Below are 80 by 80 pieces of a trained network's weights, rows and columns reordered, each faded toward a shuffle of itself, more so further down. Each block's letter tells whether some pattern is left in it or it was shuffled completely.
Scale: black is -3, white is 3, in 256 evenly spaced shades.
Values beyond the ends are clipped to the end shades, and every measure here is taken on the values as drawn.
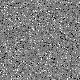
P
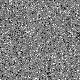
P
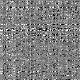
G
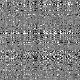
G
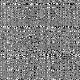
G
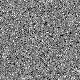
P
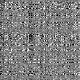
G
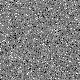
P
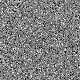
P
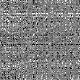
G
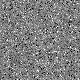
P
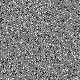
P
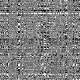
G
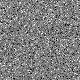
P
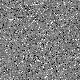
P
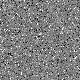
P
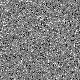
P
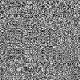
G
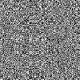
G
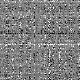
G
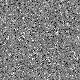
P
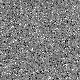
P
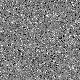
P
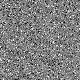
P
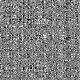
G
